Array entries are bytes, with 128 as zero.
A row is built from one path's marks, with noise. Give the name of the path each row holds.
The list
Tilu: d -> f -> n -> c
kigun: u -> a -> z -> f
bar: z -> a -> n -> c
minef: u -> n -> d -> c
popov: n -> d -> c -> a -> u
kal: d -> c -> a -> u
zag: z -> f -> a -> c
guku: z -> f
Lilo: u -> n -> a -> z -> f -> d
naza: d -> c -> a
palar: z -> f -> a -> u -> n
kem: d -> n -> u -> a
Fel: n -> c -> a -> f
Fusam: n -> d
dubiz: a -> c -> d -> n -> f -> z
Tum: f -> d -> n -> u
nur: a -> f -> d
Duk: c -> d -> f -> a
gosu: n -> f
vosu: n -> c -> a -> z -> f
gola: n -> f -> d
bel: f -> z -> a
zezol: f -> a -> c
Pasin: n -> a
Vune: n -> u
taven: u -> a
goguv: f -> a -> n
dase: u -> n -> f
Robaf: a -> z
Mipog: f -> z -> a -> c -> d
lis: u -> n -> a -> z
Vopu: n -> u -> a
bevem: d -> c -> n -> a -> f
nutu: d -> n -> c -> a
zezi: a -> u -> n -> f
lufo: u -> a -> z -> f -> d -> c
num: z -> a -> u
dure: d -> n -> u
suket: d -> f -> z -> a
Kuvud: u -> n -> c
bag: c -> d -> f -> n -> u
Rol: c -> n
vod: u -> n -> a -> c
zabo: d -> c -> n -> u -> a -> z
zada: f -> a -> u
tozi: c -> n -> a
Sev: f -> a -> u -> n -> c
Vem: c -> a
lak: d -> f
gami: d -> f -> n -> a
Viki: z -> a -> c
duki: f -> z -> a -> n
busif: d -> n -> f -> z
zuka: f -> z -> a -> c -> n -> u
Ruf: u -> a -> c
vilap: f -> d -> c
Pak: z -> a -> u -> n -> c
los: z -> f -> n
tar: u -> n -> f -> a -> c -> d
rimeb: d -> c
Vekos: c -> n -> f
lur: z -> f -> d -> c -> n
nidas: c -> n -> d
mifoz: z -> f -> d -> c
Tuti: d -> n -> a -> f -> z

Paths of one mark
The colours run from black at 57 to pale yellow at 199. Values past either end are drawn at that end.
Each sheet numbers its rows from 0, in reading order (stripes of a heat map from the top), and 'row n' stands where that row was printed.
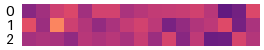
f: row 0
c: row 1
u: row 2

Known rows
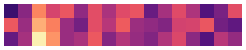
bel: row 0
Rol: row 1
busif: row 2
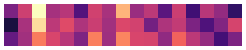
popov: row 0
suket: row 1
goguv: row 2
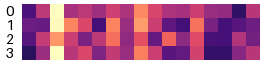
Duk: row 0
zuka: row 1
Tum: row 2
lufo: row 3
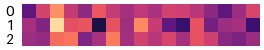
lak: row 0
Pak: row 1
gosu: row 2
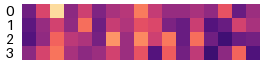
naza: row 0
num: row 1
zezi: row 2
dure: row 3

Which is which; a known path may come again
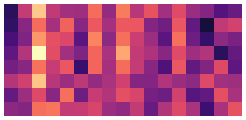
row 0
gami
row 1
kigun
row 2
palar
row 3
bevem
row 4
lis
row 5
rimeb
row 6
num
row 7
guku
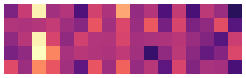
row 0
popov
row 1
Vune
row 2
vilap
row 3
mifoz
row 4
Kuvud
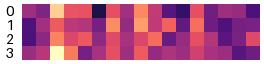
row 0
Pak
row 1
zezi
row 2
bel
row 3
Tilu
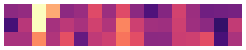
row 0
lur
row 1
Duk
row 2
Vem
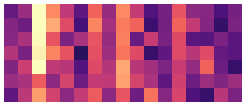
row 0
dubiz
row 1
vosu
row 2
bag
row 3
bar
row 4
nutu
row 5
Ruf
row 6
Tum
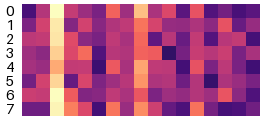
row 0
tar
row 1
naza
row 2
minef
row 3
Viki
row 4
vod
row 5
kal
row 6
nidas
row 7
zuka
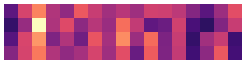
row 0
lak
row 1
lufo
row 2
kem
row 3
dure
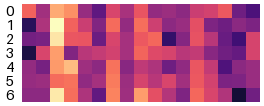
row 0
Rol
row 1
Tuti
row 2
zag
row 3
nur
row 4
los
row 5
gosu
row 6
Fel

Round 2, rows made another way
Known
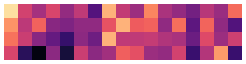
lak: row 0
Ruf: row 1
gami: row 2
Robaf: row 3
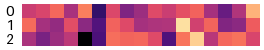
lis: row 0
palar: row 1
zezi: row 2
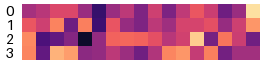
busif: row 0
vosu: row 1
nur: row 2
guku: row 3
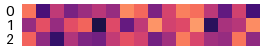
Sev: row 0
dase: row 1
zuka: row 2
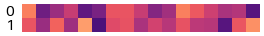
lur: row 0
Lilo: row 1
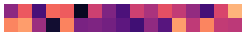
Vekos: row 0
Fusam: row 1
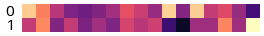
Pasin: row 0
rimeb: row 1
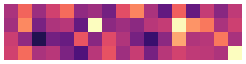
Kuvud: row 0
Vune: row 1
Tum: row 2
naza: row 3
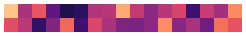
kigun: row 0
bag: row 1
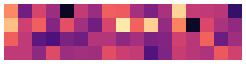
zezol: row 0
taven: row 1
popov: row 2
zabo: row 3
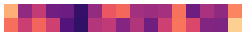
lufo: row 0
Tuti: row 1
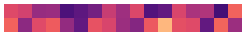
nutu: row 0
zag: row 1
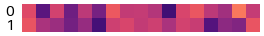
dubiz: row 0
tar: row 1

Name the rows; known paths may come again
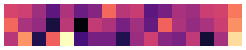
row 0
bevem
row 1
Duk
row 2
Rol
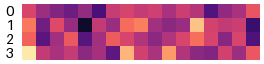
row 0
tar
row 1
zezol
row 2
mifoz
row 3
lak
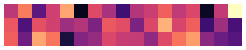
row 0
tozi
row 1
Pak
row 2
Viki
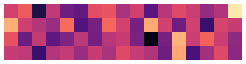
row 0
kal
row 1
Vem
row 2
vilap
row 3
minef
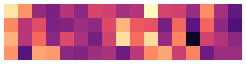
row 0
gosu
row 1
Ruf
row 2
taven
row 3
guku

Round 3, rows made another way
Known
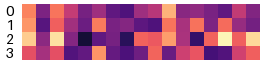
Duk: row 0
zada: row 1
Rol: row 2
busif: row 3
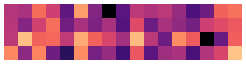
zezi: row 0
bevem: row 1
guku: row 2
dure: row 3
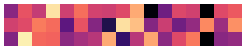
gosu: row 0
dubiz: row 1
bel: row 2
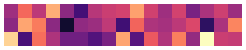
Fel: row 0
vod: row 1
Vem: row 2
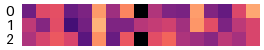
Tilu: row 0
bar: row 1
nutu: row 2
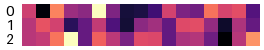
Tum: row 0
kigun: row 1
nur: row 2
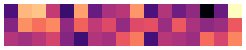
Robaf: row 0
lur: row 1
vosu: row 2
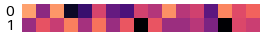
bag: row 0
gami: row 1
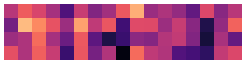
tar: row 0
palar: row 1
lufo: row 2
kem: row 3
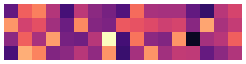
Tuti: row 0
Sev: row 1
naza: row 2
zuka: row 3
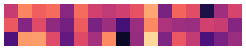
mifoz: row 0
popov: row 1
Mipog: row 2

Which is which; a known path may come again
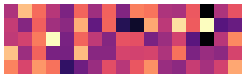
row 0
duki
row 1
zezol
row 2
nur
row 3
num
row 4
tozi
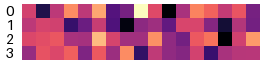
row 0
Pasin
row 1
kigun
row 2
los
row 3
kal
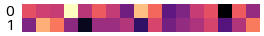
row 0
gola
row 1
vod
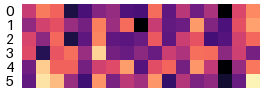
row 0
lis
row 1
Tilu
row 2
busif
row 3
goguv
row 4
zag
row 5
Robaf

